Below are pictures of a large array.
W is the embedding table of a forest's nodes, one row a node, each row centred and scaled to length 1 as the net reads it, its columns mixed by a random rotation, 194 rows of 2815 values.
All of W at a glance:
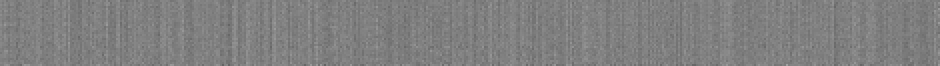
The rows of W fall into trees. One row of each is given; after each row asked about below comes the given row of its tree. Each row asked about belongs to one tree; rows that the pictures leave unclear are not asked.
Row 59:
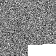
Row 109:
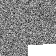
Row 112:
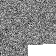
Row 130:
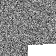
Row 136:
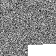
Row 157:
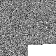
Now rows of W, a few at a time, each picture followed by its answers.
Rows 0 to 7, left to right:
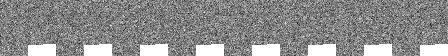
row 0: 109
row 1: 112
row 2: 109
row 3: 130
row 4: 112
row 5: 59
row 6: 59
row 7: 109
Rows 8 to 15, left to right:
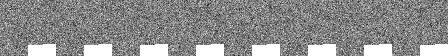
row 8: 59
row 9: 59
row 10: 157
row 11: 109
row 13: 136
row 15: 109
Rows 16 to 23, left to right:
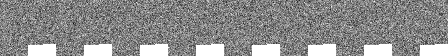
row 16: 59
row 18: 130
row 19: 130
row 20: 157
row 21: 130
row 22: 59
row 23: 130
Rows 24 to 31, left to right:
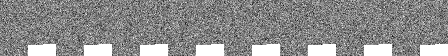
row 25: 112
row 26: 59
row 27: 59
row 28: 109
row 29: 157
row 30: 59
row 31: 109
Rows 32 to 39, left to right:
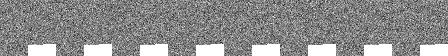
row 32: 136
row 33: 59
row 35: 59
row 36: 130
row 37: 109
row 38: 136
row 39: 136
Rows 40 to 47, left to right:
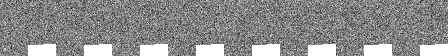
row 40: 109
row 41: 157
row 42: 136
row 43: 130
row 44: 59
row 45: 59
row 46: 112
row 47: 109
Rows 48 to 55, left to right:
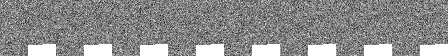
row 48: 109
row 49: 112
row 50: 109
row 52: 59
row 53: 130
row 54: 130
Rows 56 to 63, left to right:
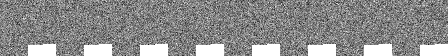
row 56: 59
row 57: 136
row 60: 130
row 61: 157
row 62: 59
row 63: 109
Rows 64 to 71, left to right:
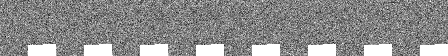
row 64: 130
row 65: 130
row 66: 109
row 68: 112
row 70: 136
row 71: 59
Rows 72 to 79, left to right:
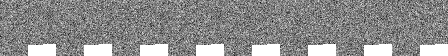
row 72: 109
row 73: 59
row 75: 109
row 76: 130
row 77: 59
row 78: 109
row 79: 130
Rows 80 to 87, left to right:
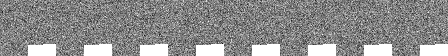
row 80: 136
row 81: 130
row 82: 130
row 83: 59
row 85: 112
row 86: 130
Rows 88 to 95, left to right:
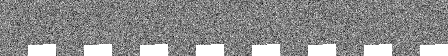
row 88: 59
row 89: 112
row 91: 130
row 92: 130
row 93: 109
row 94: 130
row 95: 136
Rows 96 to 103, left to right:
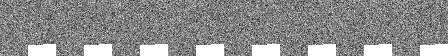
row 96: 109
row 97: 157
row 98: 136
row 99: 109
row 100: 130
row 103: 109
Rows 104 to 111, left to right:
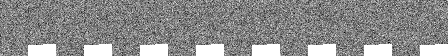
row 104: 109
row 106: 130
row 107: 112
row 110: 59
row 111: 157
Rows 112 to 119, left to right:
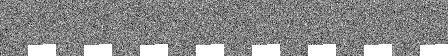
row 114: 157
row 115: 59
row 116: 130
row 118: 59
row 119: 136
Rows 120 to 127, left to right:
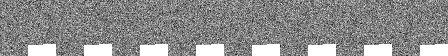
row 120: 109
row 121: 109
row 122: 130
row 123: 136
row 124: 109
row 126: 59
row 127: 59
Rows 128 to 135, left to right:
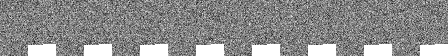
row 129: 130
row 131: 109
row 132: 130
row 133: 109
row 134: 130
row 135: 136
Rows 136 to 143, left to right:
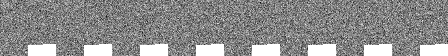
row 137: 109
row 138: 130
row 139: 130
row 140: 130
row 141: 130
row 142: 130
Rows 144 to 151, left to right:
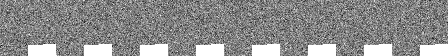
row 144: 59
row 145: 109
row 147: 130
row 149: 136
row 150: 59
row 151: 109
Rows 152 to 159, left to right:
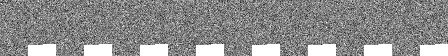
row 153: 136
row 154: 109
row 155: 59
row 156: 109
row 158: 59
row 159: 130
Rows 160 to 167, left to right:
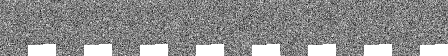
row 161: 59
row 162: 59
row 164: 157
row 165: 109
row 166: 59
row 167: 59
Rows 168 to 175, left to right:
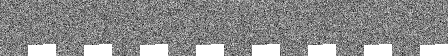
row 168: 130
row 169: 109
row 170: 130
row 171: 136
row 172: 59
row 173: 112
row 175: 130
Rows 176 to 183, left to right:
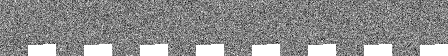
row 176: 59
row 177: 109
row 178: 130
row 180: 59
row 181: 109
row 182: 130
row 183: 157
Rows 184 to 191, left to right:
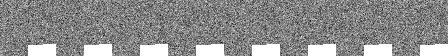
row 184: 109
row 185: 130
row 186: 109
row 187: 59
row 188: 109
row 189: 59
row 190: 136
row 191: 109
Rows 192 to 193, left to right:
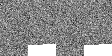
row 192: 59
